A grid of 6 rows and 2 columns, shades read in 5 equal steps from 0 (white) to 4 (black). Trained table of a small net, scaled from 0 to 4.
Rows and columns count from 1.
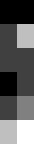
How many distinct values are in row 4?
2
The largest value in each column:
4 4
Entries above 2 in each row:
2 1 2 2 1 0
